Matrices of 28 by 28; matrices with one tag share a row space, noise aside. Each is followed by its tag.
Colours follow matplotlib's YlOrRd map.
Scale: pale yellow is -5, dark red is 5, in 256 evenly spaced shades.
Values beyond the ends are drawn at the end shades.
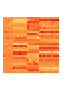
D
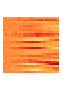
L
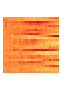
L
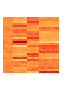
D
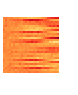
L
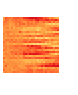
L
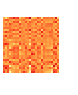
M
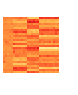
D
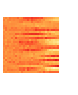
L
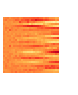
L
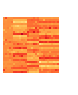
D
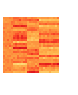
D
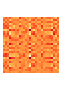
M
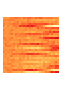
L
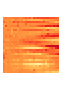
L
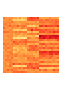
D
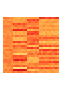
D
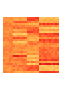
D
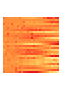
L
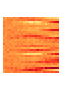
L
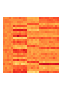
D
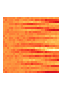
L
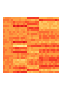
D
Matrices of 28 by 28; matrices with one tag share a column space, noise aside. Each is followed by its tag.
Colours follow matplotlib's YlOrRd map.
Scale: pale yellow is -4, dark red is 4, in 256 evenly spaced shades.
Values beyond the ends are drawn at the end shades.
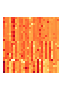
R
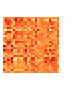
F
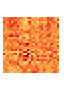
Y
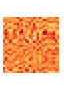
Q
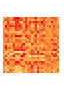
Y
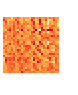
F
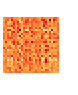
F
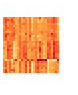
R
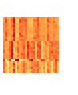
R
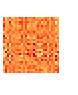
Y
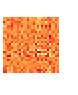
Y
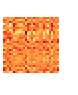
Q
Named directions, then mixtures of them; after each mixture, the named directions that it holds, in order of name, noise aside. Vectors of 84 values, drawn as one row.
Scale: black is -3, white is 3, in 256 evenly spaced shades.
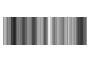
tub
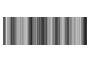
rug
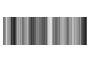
rug, tub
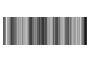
rug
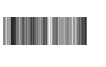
rug, tub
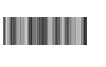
rug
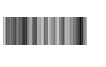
rug, tub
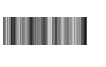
rug, tub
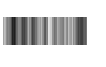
tub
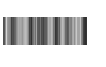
rug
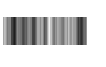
tub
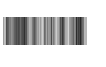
rug, tub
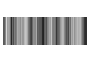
rug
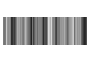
rug, tub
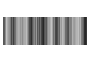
rug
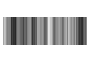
tub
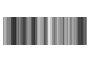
tub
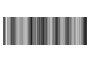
rug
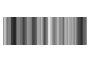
tub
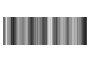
rug, tub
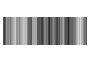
rug, tub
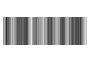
rug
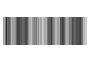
rug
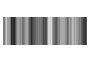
rug, tub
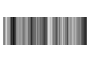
rug, tub
